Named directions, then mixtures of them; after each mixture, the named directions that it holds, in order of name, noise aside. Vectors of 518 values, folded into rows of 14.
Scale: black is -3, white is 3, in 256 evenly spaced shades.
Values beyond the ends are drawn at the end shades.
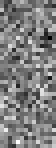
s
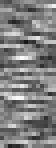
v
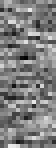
s, v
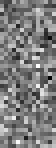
s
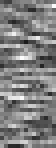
v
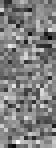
s, v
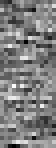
s, v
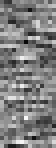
s, v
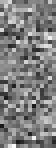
s, v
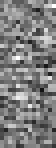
s, v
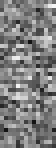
s, v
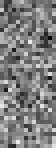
s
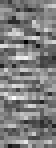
v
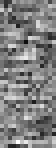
s, v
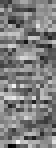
s, v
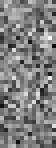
s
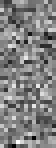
s, v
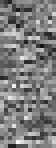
s, v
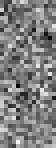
s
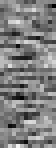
v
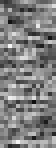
s, v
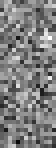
s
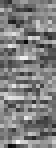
s, v
